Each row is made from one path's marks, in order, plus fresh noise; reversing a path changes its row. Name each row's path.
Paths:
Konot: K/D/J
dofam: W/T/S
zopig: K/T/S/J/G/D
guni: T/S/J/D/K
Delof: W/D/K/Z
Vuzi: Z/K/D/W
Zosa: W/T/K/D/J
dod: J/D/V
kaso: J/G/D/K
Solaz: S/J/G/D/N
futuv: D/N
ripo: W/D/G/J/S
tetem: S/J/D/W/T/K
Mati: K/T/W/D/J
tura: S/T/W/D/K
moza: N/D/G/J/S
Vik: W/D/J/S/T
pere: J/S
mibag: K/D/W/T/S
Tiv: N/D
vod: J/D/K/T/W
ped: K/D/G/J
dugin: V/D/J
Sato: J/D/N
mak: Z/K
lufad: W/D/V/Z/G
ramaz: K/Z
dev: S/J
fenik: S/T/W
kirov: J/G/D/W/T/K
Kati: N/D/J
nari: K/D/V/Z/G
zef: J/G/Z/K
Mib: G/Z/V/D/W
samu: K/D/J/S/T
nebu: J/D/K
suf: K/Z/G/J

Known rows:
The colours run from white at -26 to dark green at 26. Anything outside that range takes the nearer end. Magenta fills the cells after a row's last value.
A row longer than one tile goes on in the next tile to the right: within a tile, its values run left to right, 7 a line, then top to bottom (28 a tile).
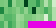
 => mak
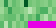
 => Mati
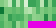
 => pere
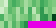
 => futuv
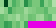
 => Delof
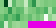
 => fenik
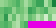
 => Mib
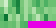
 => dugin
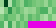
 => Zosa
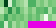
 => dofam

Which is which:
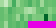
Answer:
vod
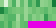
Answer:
zef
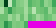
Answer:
ripo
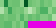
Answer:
mibag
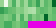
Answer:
kaso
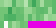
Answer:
guni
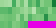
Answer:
kirov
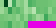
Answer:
Vik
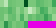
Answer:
ped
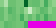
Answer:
samu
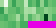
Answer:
dod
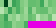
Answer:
lufad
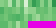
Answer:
Solaz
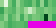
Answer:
nebu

